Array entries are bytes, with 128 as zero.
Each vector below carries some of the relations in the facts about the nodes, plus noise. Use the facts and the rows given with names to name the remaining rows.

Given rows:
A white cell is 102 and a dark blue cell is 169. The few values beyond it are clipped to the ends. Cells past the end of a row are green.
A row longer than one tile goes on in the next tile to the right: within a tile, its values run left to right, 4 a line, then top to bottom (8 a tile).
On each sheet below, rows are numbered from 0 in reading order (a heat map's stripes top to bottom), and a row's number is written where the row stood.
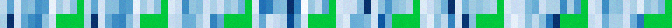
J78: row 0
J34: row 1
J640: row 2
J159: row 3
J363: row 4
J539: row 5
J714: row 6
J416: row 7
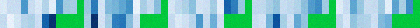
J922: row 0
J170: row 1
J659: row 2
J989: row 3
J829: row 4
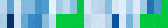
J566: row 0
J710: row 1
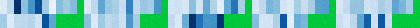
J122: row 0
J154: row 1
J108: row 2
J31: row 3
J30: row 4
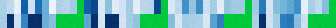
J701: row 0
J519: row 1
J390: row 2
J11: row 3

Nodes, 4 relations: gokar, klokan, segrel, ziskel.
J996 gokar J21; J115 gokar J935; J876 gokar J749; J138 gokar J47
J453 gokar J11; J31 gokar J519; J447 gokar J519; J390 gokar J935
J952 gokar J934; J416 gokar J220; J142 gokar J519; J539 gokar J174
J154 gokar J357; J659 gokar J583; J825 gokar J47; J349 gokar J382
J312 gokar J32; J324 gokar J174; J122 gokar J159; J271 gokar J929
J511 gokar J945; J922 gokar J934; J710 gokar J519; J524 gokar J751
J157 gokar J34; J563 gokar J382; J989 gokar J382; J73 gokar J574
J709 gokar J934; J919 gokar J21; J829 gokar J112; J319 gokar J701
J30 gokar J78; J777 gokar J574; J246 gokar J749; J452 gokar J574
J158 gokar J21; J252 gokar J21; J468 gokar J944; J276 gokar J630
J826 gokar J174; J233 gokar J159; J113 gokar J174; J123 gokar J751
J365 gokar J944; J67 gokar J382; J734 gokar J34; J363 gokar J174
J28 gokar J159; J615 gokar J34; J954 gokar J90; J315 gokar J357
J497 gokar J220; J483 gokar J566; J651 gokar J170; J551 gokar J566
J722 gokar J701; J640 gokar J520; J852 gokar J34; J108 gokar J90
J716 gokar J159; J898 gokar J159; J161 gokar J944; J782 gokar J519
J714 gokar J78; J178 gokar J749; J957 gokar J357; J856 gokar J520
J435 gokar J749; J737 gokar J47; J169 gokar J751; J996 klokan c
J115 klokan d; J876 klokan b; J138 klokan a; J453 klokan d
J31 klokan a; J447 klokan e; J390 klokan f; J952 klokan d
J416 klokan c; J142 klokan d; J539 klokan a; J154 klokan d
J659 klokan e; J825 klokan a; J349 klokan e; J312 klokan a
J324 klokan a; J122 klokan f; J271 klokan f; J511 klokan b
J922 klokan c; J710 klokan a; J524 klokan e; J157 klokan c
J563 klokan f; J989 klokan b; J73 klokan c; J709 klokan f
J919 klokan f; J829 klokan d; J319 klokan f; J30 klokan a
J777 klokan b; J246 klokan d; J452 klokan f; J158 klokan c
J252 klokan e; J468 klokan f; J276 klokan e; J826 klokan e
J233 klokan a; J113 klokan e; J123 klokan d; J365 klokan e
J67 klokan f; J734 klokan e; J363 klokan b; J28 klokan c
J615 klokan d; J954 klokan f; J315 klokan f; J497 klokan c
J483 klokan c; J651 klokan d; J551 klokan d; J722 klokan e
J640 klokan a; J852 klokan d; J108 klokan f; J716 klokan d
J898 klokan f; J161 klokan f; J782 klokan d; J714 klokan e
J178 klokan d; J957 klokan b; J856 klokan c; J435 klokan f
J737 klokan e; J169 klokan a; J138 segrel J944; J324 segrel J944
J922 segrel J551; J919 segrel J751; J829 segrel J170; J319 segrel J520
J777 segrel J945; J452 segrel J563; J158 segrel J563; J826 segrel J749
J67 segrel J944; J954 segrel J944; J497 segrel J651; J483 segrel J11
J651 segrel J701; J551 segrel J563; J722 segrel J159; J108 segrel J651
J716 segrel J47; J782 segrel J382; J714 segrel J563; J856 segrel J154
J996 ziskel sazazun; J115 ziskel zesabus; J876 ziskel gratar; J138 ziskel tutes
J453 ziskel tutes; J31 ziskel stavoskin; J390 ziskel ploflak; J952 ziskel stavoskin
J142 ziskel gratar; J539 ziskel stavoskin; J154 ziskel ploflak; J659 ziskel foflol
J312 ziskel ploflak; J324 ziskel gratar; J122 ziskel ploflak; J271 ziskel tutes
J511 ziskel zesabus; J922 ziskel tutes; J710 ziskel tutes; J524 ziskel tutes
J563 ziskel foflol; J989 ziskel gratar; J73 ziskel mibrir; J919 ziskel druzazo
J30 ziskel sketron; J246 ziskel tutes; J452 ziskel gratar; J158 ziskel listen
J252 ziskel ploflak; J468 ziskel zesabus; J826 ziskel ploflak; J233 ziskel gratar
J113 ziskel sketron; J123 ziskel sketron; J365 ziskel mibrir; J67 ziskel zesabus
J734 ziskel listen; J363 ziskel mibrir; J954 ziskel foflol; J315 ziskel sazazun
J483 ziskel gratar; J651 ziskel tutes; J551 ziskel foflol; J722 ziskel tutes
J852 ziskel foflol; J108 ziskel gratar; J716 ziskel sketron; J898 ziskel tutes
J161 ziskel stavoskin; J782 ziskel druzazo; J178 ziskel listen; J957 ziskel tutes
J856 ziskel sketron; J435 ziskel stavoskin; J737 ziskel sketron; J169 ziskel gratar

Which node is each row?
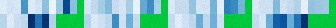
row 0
J651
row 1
J271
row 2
J852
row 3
J497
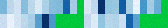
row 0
J563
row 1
J28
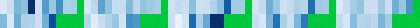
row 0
J826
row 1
J73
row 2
J158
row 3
J483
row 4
J115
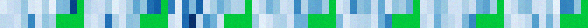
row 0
J782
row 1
J142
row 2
J324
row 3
J365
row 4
J252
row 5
J996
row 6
J524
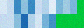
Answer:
J777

